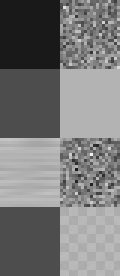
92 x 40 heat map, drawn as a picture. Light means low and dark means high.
The table splits into 4 rows of 2 panels. Panel 1,1: very high, flat. Panel 1,2: middling, fine-grained, strong in contrast. Panel 2,1: high, flat. Panel 2,2: low, flat. Panel 3,1: low, streaked across, faint in contrast. Panel 3,2: middling, fine-grained, strong in contrast. Panel 4,1: high, flat. Panel 4,2: low, checkered, faint in contrast.
